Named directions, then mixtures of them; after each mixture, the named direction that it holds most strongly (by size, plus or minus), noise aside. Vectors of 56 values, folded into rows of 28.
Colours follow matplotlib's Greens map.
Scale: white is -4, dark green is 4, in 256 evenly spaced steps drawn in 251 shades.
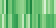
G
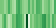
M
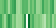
M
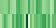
M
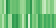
G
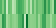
G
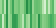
G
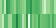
G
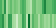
G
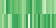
G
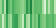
G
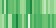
G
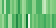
M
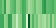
M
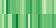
G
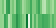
M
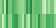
G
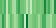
G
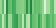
G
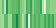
G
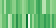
M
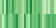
G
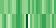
M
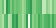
G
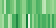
M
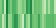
G
